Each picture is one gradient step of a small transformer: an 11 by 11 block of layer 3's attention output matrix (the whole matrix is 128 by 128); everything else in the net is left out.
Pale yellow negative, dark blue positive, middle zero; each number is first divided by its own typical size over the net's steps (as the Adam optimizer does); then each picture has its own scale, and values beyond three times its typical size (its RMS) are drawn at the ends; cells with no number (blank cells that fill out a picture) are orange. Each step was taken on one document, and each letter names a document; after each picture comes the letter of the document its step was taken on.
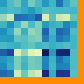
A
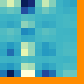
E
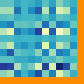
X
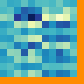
A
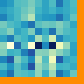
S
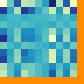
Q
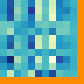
S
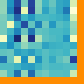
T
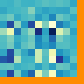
S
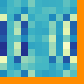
Q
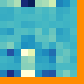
E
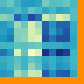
A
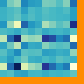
T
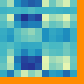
A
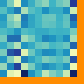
T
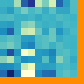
E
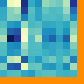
T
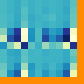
T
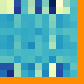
X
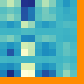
E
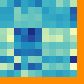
T
